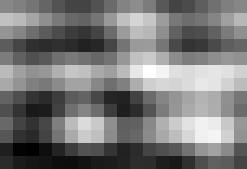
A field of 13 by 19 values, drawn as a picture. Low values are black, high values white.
Average level on the scale: 50%. Stripes: horizontal, repeating 3 times. Ninth with the lowest average: bottom left.
